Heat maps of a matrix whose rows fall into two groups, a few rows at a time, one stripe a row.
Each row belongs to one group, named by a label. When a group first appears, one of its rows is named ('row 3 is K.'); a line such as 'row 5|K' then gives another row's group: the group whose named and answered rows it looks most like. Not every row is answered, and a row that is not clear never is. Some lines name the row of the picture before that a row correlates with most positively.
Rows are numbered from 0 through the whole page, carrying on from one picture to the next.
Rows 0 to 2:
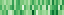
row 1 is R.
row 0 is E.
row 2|E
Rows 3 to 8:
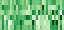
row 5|E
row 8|E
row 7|E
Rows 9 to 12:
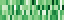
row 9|E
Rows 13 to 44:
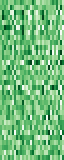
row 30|E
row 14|R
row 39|E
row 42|E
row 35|E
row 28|E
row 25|R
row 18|E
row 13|E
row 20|E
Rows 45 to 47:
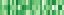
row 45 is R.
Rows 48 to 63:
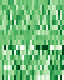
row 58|E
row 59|R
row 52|R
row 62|E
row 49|R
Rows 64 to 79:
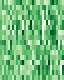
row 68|R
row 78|E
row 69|R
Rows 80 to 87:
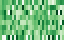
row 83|E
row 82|R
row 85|R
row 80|R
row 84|E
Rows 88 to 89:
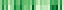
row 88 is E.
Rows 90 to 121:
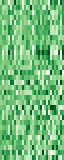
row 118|R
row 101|E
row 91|R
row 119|E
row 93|R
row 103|E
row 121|E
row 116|R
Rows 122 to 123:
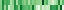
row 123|E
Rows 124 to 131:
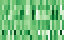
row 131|R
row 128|E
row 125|E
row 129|E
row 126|E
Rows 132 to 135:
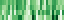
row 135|E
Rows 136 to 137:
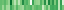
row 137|R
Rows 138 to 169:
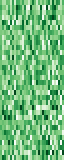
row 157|E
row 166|E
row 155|E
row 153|R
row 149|R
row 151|R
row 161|E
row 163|R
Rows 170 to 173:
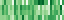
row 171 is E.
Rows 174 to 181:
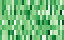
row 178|E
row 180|E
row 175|R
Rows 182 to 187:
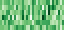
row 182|E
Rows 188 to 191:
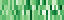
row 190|R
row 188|R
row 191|R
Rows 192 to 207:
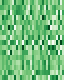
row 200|R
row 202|R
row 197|E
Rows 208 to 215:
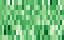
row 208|R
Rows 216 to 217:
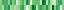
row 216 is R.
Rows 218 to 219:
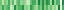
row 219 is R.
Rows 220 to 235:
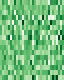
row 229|R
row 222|E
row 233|E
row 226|R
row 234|E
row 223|R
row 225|E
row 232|R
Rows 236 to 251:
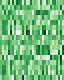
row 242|R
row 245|E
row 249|R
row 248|R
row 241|R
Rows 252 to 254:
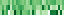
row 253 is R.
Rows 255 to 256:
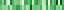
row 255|R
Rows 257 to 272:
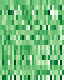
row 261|R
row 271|E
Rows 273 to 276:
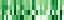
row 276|E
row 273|E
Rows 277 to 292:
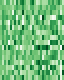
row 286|E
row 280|R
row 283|E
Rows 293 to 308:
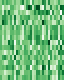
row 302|R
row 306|R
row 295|E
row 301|E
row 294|R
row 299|R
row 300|R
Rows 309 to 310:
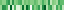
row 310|R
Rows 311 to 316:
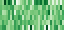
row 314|R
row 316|R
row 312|R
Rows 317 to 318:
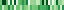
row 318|E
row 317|R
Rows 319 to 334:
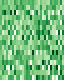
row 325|E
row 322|R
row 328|E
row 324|R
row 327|R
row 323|E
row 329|E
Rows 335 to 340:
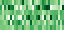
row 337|R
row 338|R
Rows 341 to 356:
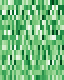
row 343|E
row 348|R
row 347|E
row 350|E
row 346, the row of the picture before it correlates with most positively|335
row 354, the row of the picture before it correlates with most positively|337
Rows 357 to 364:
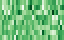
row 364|E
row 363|R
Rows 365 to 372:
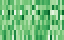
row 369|E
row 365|E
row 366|E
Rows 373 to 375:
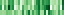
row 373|E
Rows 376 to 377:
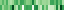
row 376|E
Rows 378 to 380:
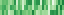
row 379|R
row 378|R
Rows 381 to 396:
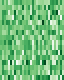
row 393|R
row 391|R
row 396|E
